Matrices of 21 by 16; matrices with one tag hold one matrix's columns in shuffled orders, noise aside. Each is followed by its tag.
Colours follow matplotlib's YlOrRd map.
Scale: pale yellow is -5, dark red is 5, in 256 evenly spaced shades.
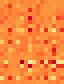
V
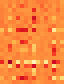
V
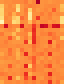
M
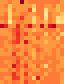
M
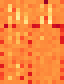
M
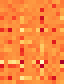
V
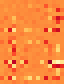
V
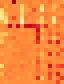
M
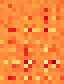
V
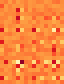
V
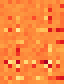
V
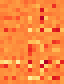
V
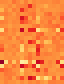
V
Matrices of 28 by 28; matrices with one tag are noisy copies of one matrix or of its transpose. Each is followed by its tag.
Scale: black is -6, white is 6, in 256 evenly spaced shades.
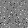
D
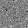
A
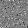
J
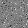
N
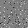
D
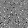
D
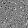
N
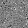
N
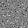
N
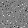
N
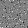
J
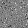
N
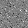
A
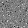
N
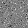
N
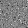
J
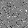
A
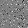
D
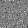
J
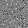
D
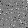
J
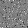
J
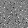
D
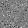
N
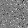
D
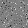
N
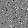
A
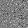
D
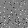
D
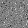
N
